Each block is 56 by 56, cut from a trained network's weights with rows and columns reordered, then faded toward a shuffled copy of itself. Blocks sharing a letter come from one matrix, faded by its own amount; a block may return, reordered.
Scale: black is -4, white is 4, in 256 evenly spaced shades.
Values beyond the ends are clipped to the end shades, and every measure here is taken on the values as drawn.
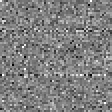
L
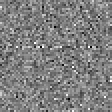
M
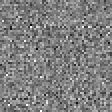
M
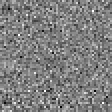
M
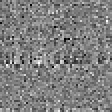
L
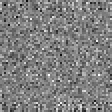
M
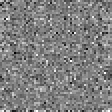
M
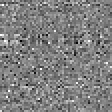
M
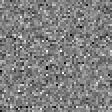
M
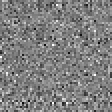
M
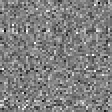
M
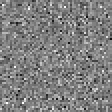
M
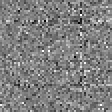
L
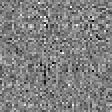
L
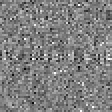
L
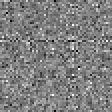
L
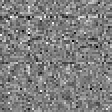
L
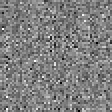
L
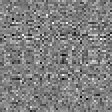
L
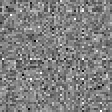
L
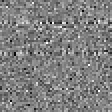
L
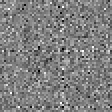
L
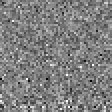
M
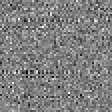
L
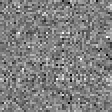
L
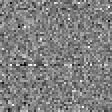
M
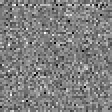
M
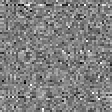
L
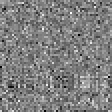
M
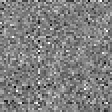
L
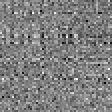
L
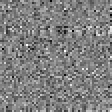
L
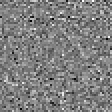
M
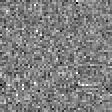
M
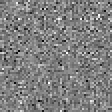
M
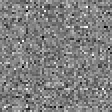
L
